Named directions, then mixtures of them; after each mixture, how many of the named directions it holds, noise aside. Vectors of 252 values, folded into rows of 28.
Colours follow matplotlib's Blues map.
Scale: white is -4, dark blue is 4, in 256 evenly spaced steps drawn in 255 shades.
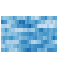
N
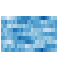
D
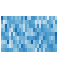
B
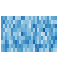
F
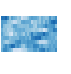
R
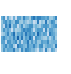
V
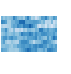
one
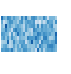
one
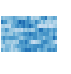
one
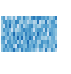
one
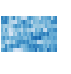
two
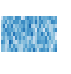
two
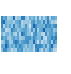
one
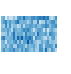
two
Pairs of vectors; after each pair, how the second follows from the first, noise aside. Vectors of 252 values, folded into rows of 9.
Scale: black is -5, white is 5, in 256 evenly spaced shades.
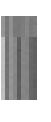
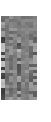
sign-scrambled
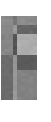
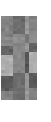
wrapped around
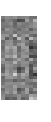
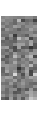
sign-scrambled
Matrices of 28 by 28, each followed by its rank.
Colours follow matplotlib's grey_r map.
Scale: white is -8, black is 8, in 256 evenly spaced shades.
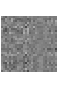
five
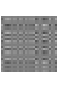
one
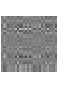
two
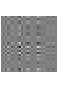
one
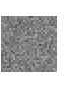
full rank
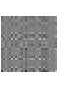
two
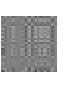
two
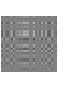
one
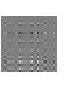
one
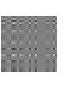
one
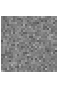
full rank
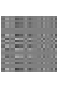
one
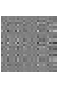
two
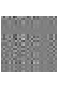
two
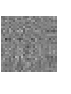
five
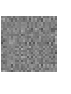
five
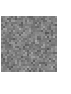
full rank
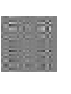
two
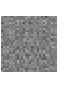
five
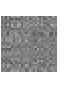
five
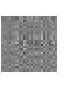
two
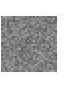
full rank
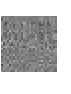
five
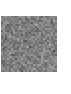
full rank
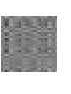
two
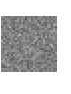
full rank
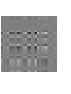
one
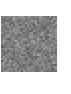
full rank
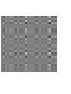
one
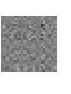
five
